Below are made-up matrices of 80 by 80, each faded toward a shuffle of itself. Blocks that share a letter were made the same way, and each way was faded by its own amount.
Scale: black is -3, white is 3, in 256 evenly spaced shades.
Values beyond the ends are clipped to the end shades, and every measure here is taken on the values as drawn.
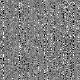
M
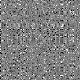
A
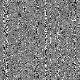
M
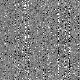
M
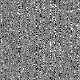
M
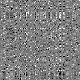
A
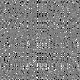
A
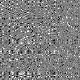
A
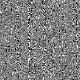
M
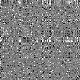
A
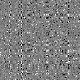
A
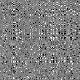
A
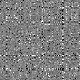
A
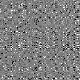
A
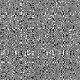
A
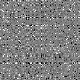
A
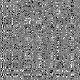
A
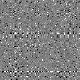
A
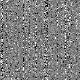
M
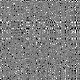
A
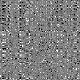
A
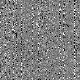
M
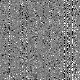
M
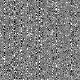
M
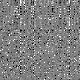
A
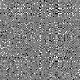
A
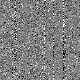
M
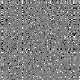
A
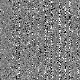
M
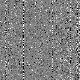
M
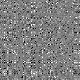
A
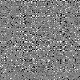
A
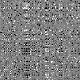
A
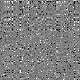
A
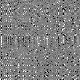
A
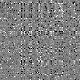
A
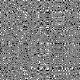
A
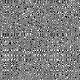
A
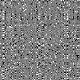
A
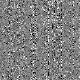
M
